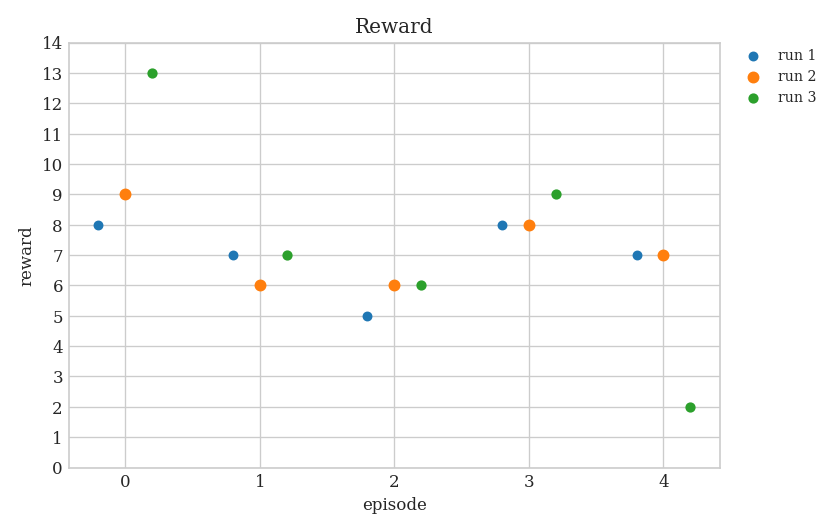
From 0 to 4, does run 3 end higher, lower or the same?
lower
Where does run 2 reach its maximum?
0
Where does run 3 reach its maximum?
0
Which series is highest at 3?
run 3
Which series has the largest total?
run 3
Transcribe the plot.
Title: Reward
x-axis: episode, ticks 0 1 2 3 4
y-axis: reward, ticks 0 1 2 3 4 5 6 7 8 9 10 11 12 13 14
Legend: run 1, run 2, run 3
Values:
run 1: 8 7 5 8 7
run 2: 9 6 6 8 7
run 3: 13 7 6 9 2
